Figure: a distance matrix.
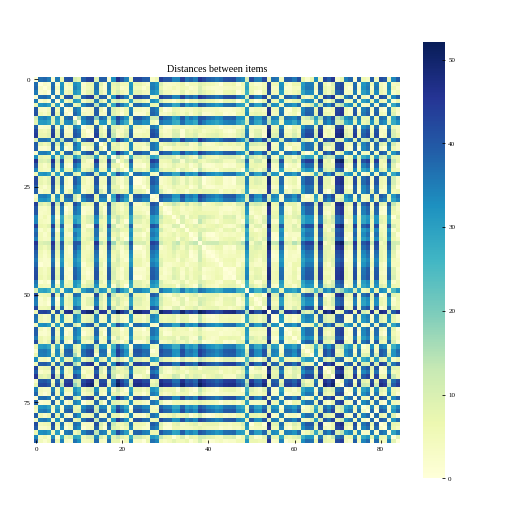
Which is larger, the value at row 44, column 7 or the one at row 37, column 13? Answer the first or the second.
the second
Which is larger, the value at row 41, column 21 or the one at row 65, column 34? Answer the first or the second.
the second
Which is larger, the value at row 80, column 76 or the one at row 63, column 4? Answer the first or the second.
the first
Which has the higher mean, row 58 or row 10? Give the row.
10
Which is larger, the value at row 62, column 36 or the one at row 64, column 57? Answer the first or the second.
the first
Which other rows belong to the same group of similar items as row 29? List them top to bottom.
1, 2, 3, 5, 7, 8, 11, 12, 13, 15, 16, 18, 19, 20, 21, 23, 24, 25, 26, 30, 31, 32, 33, 34, 35, 36, 37, 38, 39, 40, 41, 42, 43, 44, 45, 46, 47, 48, 50, 51, 52, 53, 55, 56, 58, 59, 60, 61, 65, 67, 68, 69, 72, 73, 75, 78, 80, 81, 83, 84
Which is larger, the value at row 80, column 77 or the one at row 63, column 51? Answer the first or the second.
the first
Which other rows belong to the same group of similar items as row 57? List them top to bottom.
0, 4, 6, 9, 10, 14, 17, 22, 27, 28, 49, 54, 62, 63, 64, 66, 70, 71, 74, 76, 77, 79, 82
